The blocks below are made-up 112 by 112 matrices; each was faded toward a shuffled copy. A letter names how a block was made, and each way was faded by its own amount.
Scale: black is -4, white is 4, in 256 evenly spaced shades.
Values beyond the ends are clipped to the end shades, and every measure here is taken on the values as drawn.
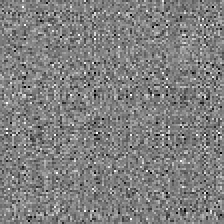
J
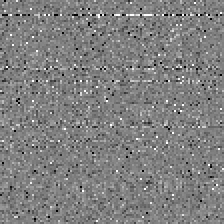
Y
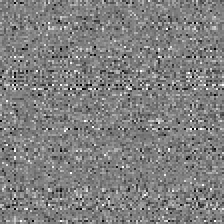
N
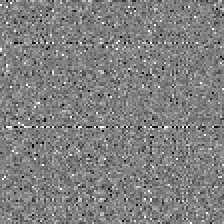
Y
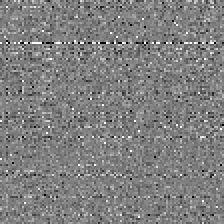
N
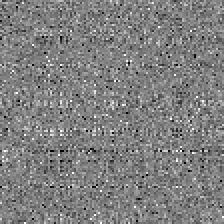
Y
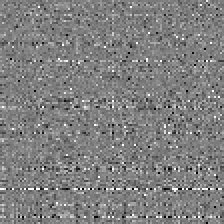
N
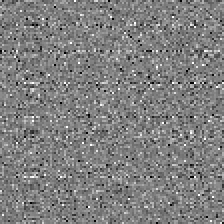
Y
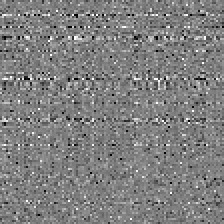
N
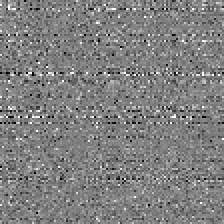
N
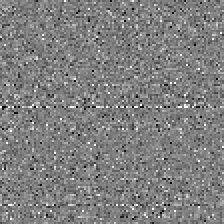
Y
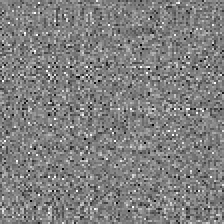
Y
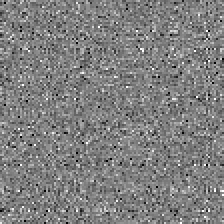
Y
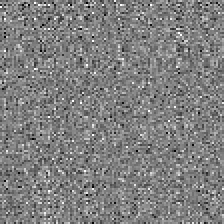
J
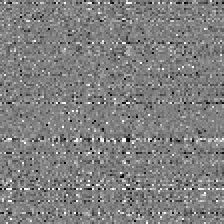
N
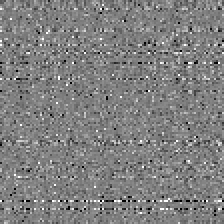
N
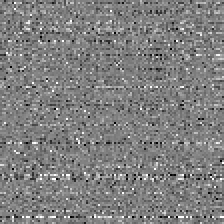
N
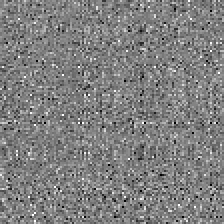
Y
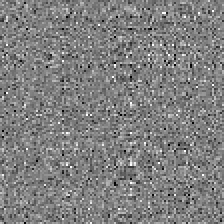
J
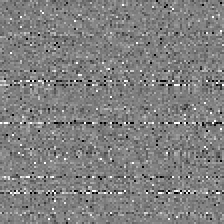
N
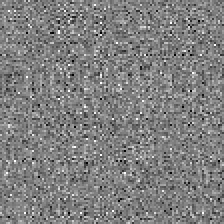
J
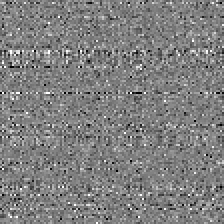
N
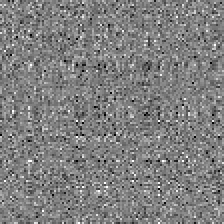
J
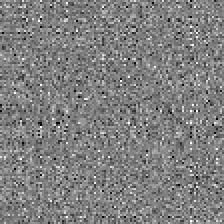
J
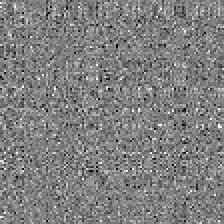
J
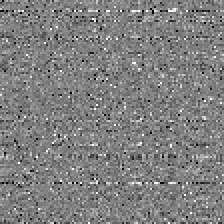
Y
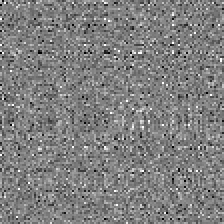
J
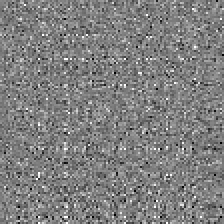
J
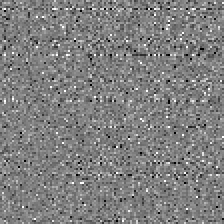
Y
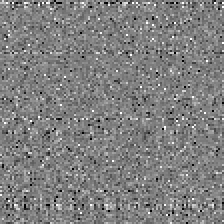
Y
